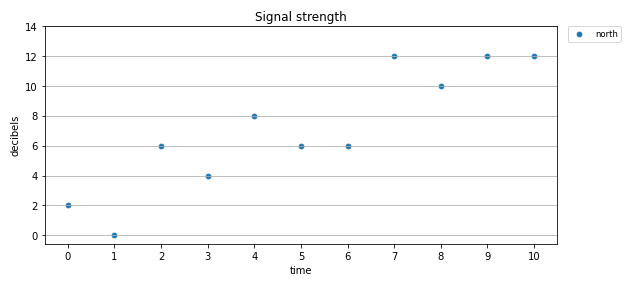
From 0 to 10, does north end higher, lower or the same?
higher
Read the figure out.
Title: Signal strength
x-axis: time, ticks 0 1 2 3 4 5 6 7 8 9 10
y-axis: decibels, ticks 0 2 4 6 8 10 12 14
Legend: north
Values:
north: 2 0 6 4 8 6 6 12 10 12 12
